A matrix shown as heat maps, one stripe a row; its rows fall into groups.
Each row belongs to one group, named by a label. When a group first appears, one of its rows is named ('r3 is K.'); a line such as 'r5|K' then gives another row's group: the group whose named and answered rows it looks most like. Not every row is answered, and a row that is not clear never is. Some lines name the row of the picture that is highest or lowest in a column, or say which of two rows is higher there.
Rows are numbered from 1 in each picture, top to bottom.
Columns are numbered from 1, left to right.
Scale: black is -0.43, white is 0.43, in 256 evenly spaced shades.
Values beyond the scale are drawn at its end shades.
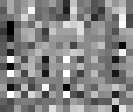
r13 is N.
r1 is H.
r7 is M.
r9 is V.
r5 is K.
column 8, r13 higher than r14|No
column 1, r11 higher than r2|Yes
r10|K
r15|N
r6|K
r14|V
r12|M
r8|K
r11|V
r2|H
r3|H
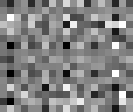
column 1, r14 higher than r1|Yes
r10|M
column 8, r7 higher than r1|No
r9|K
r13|V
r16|V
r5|V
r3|V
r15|K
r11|N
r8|N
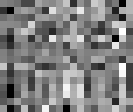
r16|N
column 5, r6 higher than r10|No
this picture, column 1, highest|10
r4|H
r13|K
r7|N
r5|H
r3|M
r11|K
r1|M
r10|H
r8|N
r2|K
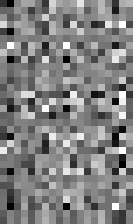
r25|K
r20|K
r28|K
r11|N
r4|H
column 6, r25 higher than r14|Yes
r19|M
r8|H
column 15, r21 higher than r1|No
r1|K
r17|H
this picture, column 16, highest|4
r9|N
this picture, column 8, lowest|17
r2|K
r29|K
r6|N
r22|H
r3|N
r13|M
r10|M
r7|V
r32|M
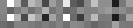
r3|V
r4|N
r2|N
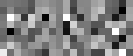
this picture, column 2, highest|3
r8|H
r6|M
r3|V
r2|M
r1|M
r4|H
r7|V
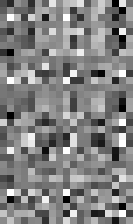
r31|H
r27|N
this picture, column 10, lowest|29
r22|V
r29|N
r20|H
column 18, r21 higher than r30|Yes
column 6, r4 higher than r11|Yes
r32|V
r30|M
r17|K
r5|K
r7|M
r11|H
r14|M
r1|K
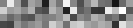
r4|K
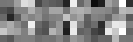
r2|K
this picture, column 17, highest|4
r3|K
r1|H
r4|H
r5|H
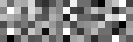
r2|V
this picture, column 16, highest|3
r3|H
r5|V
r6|N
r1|H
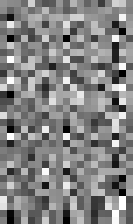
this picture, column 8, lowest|10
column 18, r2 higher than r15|No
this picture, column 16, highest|30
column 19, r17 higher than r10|Yes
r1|H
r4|V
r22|M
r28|M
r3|K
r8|K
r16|M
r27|V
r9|V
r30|H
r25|N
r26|M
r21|N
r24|V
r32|N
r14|K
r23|K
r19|N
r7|V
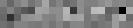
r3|K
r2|M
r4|N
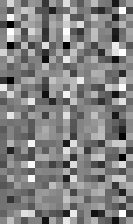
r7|N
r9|V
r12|K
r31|H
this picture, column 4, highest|31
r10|N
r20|M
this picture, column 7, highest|7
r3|V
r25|M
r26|H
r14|V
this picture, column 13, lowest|22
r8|H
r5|V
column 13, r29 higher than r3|No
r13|H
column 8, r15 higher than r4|No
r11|M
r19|M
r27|K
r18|M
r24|H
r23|M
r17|V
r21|H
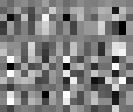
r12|H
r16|N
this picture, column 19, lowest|12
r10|N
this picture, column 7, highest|3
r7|H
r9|V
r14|V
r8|H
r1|N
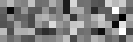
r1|H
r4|K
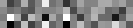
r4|N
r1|N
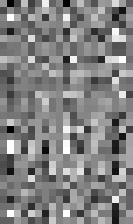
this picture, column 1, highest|9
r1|N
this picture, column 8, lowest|26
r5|N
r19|K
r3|V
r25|K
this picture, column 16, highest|9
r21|V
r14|K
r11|K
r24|K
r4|M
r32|K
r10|N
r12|N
